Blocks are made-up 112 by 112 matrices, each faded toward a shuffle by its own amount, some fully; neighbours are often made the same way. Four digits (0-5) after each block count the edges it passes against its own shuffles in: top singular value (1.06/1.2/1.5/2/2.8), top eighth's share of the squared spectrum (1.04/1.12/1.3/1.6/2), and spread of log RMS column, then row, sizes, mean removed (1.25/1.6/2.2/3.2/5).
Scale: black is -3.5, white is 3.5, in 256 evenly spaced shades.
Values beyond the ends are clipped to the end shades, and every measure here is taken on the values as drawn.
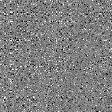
4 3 2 2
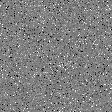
0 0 0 0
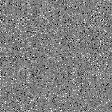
4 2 1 2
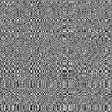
5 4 4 4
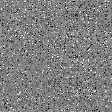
3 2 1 0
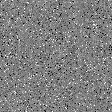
2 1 0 0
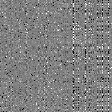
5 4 3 2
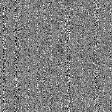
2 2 4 0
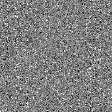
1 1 2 0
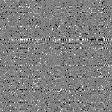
5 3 2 3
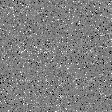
3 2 0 1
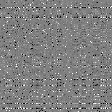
5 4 2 3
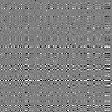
5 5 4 4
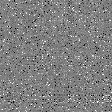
4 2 1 1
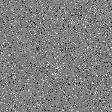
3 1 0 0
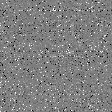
4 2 1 1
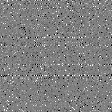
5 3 2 2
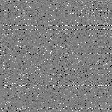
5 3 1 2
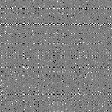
5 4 2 3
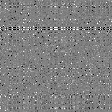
5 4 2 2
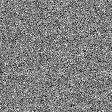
0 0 0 0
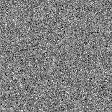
2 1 0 0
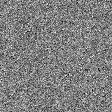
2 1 0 0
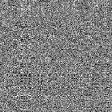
4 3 2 2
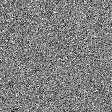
0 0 0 0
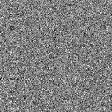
3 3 1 1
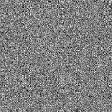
4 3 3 2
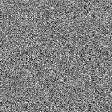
4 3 2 2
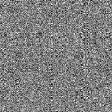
4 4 3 2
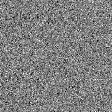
3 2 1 1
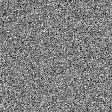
1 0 0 0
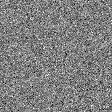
1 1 0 0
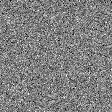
0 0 0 0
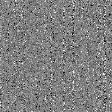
1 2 3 0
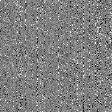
2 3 4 0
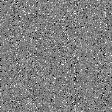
1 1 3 0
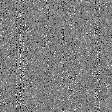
2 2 3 0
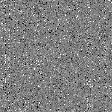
1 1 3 0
